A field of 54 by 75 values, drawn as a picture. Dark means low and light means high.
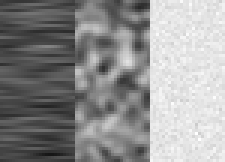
The table splits into one row of 3 panels. Panel 1,1: low, streaked across. Panel 1,2: middling, blotchy, strong in contrast. Panel 1,3: very high, fine-grained, faint in contrast.
